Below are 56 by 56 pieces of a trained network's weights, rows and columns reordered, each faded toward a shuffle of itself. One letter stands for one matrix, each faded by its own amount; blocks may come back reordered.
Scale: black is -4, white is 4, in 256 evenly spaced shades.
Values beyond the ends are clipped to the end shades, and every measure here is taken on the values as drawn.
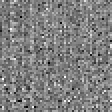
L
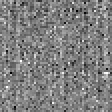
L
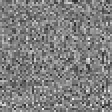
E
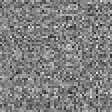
E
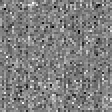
L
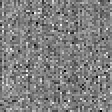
L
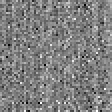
L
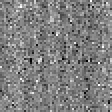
L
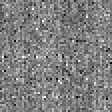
L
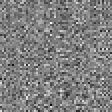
E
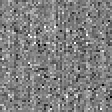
L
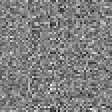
E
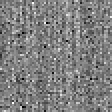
L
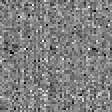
L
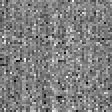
L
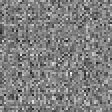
E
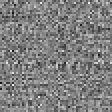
E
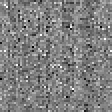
L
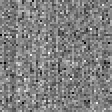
L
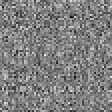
E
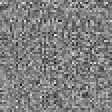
E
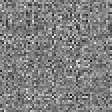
E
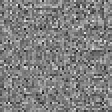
E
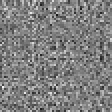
E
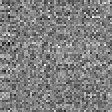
E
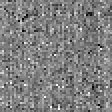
L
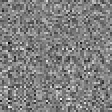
E
